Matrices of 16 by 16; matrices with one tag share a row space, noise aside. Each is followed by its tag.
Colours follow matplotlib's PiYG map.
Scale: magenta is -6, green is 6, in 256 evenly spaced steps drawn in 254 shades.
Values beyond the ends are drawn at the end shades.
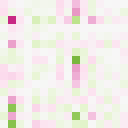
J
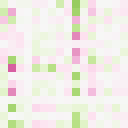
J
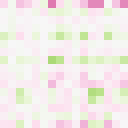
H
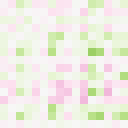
H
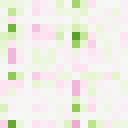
J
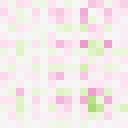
H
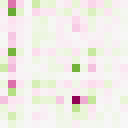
J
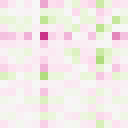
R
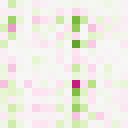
J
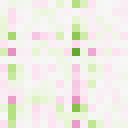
J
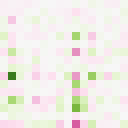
J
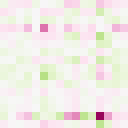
R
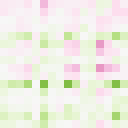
R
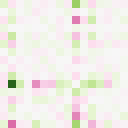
J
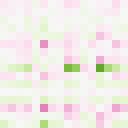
R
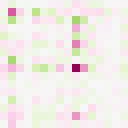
J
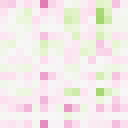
R
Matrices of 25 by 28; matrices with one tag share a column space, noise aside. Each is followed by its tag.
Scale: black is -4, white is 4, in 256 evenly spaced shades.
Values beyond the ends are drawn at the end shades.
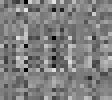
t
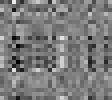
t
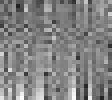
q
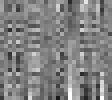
q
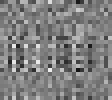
t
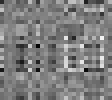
t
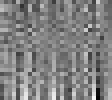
q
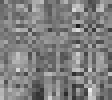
q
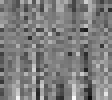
q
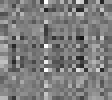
t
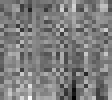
q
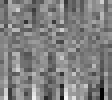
q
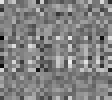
t
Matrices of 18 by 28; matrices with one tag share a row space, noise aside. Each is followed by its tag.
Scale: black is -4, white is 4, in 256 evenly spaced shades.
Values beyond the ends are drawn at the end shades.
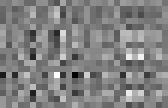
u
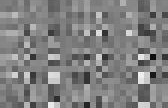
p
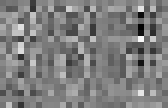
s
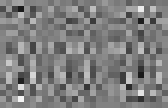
s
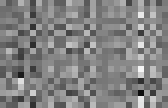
s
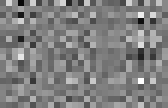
s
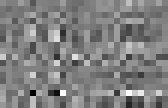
u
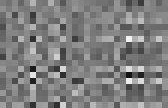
u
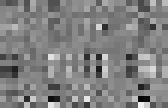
p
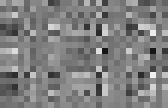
p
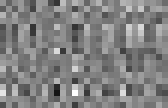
u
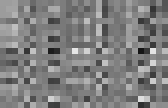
p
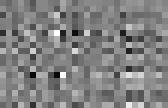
u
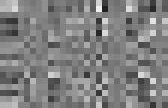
p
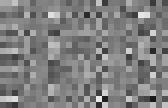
p
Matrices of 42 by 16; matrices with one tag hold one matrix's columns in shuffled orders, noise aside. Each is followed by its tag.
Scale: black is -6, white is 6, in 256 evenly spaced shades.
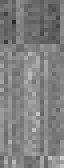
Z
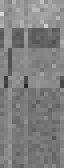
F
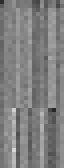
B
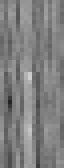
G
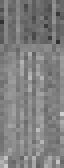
Z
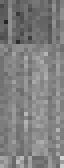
Z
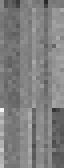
B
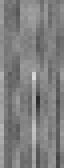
G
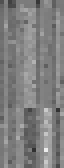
B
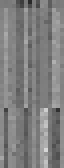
B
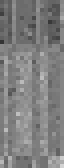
Z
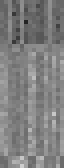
Z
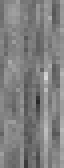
G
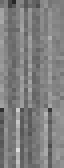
B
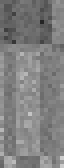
Z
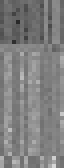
Z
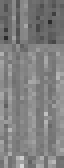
Z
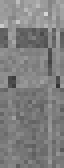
F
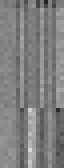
B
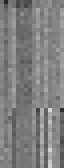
B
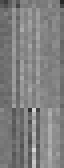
B
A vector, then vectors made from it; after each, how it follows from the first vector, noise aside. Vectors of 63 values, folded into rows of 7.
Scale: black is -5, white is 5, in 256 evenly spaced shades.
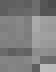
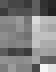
scaled up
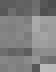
copied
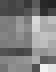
scaled up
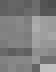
copied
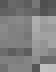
copied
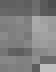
copied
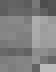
copied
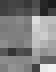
scaled up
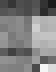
scaled up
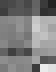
scaled up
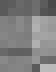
copied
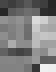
scaled up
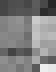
scaled up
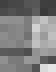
scaled up
